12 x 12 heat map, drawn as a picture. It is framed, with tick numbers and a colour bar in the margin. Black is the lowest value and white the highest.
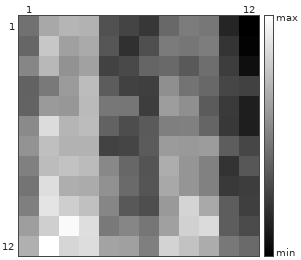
Grain: streaks running down. Ninth with the lowest average: top right. Stripes: upright, repeating 2 times. Slope: up to the bottom left. Ninth with the highest average: bottom left.
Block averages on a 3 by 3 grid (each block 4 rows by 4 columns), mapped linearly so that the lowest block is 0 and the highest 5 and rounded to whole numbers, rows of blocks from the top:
3 0 0 / 4 1 1 / 5 2 2
